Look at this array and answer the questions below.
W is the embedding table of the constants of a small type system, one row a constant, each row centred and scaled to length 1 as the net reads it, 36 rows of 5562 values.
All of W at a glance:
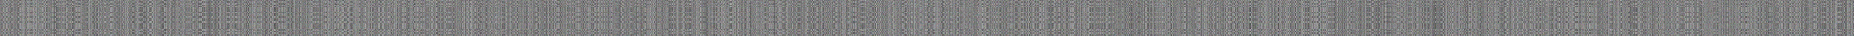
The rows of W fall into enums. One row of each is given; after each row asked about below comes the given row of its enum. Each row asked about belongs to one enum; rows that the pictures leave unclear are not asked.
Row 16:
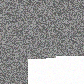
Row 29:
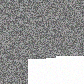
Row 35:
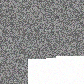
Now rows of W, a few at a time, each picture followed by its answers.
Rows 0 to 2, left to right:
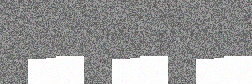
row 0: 29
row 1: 35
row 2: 35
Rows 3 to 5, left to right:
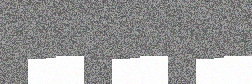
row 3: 16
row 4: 29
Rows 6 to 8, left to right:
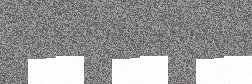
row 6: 16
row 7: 35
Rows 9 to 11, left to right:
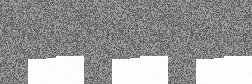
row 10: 35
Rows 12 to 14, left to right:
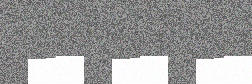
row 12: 16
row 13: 35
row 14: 35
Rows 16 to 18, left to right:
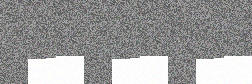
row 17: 16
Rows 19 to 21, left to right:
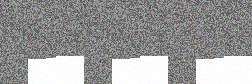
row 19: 35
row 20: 35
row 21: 16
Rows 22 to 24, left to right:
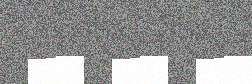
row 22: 16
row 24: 35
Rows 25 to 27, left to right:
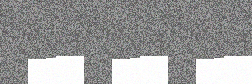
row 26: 35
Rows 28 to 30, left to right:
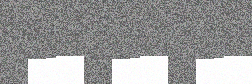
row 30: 16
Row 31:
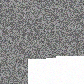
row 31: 35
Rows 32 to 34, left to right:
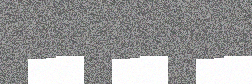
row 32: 16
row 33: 16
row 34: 35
